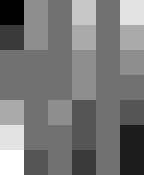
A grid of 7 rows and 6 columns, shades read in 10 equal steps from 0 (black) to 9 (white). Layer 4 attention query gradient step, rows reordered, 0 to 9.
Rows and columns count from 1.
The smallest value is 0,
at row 1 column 1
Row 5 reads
6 4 5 3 4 3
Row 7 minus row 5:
3 -1 -1 -1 0 -2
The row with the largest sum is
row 1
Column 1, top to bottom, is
0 2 4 4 6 8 9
